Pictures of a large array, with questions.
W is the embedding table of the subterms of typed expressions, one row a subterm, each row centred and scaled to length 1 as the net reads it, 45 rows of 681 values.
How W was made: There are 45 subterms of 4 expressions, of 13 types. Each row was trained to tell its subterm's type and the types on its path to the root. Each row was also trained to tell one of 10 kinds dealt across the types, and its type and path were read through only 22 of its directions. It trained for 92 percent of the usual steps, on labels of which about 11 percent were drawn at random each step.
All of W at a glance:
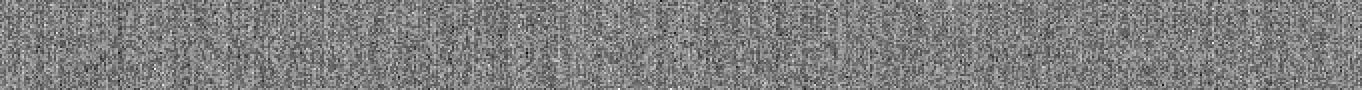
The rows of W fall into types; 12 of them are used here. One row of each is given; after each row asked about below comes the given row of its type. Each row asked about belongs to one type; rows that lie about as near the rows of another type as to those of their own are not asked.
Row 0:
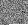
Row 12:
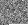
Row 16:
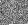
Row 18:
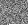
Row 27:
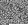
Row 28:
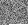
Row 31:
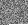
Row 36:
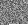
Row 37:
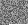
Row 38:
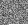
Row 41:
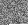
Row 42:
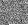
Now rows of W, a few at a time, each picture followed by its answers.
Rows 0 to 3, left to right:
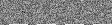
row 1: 31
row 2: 42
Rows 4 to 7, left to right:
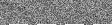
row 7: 37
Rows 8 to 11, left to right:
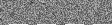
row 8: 0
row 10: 12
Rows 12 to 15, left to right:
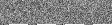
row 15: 0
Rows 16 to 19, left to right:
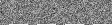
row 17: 31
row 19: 28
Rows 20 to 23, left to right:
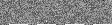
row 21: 36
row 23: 41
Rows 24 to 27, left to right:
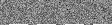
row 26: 16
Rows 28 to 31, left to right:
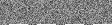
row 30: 18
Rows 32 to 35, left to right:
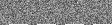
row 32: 38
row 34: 18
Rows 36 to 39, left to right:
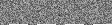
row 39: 31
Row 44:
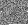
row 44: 0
